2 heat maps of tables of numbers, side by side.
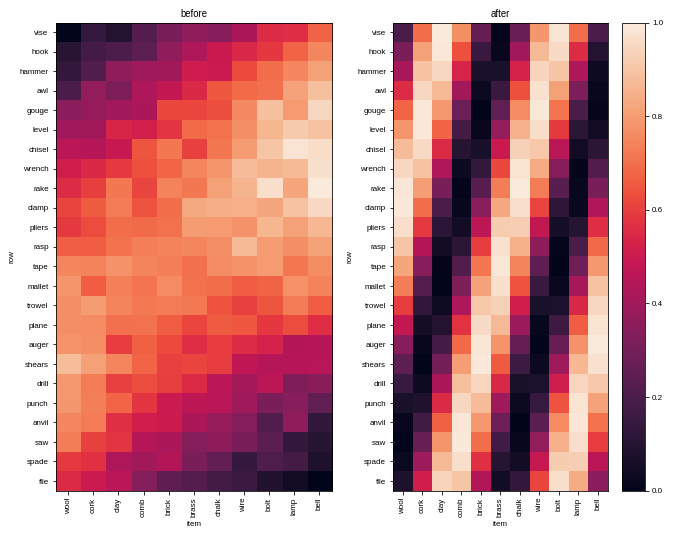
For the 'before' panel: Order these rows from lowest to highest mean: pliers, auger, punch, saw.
saw, punch, auger, pliers
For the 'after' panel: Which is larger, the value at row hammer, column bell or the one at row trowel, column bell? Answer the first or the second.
the second
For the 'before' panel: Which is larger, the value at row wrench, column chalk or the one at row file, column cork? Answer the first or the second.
the first
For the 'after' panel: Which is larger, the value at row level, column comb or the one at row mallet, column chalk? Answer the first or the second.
the second
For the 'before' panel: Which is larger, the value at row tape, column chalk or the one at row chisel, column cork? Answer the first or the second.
the first
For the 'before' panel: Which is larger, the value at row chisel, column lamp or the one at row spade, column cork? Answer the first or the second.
the first
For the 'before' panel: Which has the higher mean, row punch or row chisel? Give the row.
chisel
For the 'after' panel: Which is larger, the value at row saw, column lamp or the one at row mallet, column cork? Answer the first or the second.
the first
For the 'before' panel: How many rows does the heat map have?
24
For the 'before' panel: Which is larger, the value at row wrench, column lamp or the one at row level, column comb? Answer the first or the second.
the first
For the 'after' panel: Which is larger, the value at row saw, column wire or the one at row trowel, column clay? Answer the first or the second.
the first
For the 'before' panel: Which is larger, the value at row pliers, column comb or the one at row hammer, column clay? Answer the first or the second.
the first
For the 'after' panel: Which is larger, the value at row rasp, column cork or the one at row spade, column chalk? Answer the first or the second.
the first
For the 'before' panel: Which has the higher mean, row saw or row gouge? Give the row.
gouge
